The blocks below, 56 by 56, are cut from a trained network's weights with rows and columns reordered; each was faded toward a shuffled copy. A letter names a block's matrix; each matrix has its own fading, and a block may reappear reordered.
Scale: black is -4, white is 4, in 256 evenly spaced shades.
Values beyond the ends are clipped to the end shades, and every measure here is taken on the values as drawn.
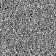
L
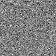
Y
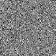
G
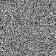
G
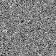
Y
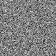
Y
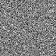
L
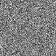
L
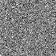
G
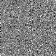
G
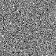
G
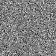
Y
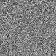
L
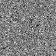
Y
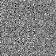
G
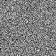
L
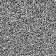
Y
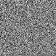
L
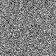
L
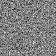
Y
